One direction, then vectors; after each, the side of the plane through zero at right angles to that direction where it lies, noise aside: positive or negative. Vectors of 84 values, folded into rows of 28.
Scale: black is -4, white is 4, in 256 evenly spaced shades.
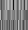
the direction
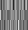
positive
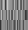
positive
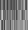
negative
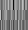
positive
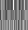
negative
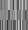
positive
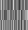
negative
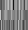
positive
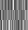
negative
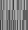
positive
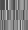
positive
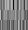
positive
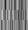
negative
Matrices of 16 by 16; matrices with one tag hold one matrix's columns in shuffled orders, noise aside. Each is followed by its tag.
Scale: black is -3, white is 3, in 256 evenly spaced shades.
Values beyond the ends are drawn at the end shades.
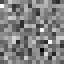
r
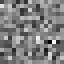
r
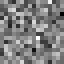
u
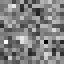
r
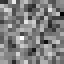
u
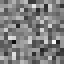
r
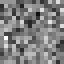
u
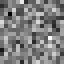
u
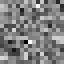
r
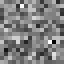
r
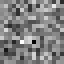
r
